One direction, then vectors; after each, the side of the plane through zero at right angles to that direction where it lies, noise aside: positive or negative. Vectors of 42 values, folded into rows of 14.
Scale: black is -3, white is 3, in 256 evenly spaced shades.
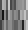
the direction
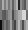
positive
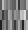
positive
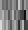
negative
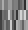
positive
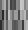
positive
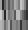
negative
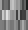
negative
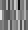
negative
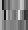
negative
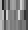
negative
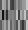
positive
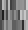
positive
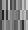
positive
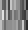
negative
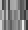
negative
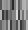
positive
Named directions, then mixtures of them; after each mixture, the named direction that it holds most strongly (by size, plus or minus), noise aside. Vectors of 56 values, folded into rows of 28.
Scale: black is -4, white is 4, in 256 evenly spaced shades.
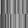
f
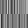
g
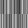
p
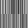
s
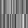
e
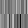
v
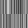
p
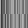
f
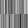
v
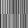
s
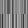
p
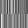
g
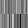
v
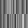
e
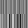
v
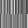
g
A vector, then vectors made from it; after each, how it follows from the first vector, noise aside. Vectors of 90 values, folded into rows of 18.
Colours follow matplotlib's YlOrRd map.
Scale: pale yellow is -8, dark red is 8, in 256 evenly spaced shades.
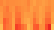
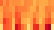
scaled up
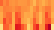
scaled up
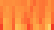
negated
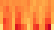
scaled up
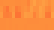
partly zeroed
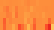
partly zeroed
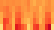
scaled up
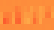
partly zeroed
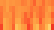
negated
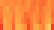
negated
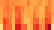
scaled up
